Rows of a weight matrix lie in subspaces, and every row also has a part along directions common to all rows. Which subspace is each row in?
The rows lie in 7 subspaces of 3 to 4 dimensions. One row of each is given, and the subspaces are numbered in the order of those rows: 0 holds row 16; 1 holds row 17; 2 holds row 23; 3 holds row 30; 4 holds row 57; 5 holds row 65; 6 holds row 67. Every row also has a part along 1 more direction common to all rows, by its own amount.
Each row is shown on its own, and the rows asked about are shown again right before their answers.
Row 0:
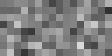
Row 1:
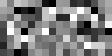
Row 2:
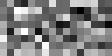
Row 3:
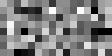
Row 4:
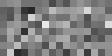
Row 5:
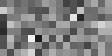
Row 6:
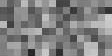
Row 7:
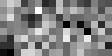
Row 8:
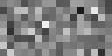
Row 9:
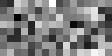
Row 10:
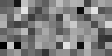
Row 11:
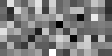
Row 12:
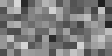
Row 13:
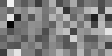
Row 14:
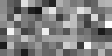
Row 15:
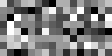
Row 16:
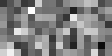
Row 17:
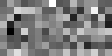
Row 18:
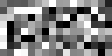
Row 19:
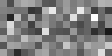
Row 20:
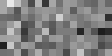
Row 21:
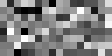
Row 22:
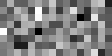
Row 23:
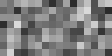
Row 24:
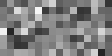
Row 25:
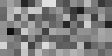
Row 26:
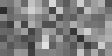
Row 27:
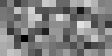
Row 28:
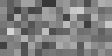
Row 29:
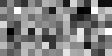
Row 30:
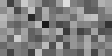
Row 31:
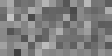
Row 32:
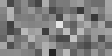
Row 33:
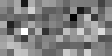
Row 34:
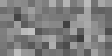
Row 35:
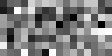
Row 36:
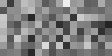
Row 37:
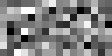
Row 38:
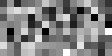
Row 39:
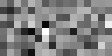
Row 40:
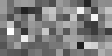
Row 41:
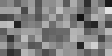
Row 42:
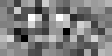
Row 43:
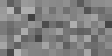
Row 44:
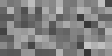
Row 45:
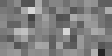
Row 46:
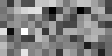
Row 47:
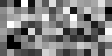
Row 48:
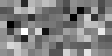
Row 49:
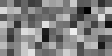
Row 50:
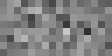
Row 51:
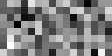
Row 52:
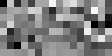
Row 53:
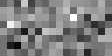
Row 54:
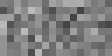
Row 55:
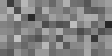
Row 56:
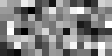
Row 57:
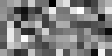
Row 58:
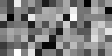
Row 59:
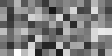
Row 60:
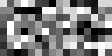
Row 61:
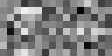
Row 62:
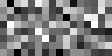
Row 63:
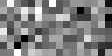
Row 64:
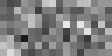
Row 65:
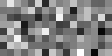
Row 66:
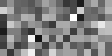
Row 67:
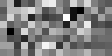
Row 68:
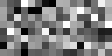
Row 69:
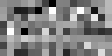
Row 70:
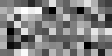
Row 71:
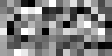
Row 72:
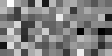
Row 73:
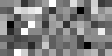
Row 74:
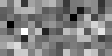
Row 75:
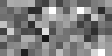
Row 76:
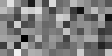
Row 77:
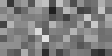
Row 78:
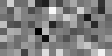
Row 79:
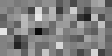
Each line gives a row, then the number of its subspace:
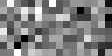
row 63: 5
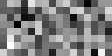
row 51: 4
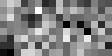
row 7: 0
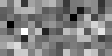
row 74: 4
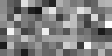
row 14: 6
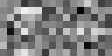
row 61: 4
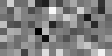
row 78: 1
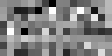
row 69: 0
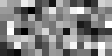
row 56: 0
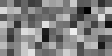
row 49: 2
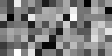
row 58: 6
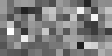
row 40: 2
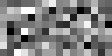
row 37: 3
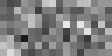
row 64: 0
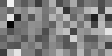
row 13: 1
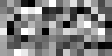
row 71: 2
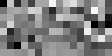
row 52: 4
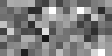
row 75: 1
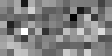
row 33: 4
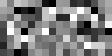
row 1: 0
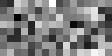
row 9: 1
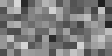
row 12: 6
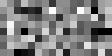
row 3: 6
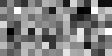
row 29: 2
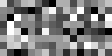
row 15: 1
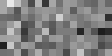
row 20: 5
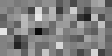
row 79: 5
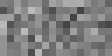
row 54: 3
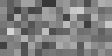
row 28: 6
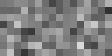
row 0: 2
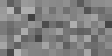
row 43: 3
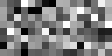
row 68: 6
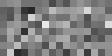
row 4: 3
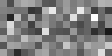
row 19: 1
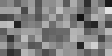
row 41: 2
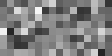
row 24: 5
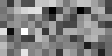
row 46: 1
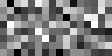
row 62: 1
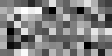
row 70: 4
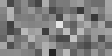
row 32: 5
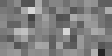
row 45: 0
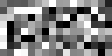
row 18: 3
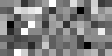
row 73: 2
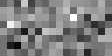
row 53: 4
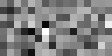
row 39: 2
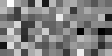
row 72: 5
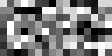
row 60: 0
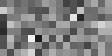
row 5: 3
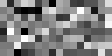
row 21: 5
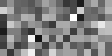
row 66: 3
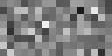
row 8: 3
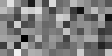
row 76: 5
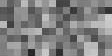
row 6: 4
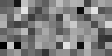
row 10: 6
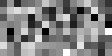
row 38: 2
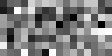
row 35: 5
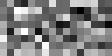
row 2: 1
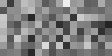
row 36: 3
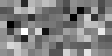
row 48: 4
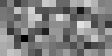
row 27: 0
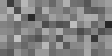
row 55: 3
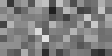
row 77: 1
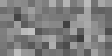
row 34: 2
